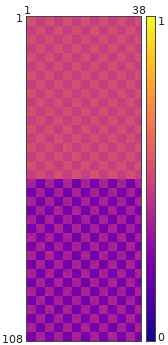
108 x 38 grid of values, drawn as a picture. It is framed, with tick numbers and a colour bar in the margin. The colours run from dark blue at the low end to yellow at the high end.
The table splits into 2 rows of 1 panel. Panel 1,1: middling, checkered, faint in contrast. Panel 2,1: low, checkered.
